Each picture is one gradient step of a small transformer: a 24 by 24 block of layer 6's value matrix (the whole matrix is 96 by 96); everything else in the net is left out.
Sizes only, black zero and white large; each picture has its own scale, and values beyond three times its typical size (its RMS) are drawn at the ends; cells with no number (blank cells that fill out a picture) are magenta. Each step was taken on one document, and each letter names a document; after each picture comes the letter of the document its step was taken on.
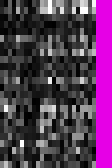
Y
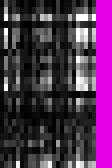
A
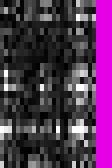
A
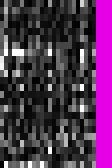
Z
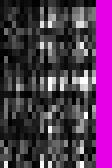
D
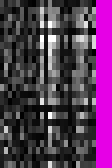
D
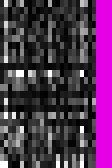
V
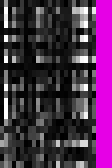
V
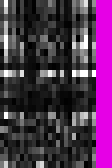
V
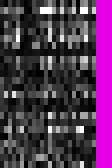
D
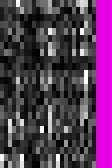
Y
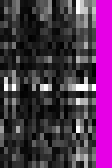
A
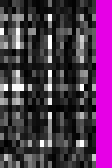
Z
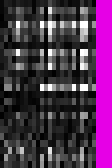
D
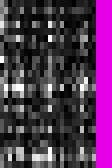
Z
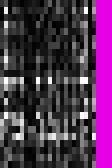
V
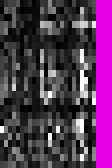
Y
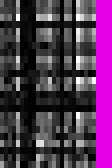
A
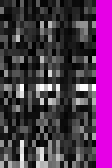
D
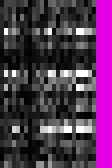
A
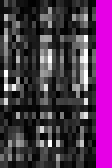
D
